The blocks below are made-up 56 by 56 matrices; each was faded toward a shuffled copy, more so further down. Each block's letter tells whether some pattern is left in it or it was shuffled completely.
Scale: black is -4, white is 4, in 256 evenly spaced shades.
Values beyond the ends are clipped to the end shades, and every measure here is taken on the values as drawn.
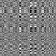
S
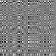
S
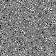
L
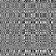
S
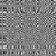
S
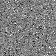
L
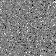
L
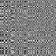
S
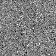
L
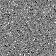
L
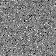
L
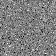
L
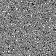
L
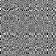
S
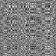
S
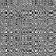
S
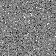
L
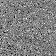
L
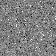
L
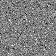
L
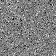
L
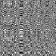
S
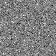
L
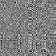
S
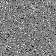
L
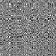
S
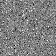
L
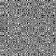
S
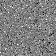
L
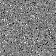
L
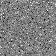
L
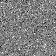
L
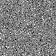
L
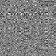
S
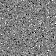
L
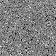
L
